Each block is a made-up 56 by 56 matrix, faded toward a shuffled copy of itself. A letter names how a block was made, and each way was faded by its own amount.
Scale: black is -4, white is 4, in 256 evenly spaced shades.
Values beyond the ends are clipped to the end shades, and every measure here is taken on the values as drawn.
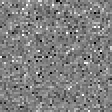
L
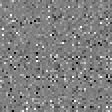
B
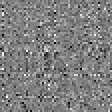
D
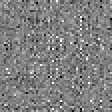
D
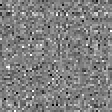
D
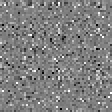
B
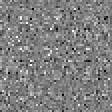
D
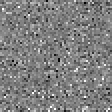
L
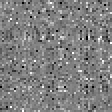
B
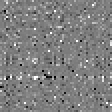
B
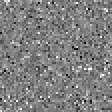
L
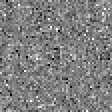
L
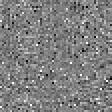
L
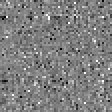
L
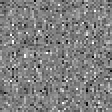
D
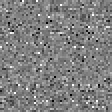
L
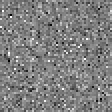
L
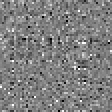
D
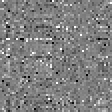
B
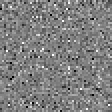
L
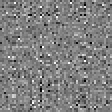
D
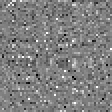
B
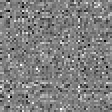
D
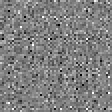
D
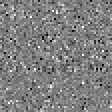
L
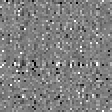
B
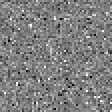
L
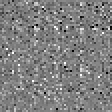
B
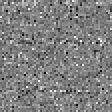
L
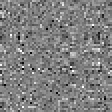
D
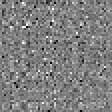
D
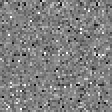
L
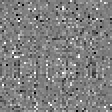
B
